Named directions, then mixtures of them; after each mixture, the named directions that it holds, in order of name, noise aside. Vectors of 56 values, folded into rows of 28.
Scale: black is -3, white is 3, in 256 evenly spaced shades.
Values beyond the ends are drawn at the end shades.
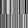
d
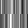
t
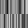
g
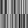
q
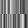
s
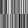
q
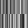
s, t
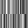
s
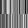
d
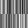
q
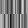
g, t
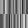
g, q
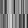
q, t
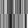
q, t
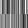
d, t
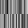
g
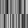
g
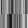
g, t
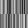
q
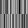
d, g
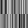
q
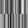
g, t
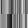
g, t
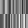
g, q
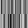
s, t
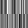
g, q
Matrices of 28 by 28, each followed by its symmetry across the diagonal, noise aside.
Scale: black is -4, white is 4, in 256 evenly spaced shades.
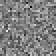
antisymmetric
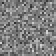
neither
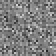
antisymmetric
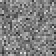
neither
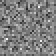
symmetric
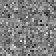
antisymmetric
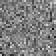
neither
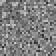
symmetric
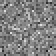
symmetric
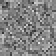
symmetric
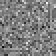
antisymmetric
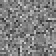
antisymmetric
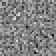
symmetric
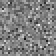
antisymmetric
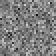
neither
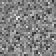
symmetric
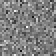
neither
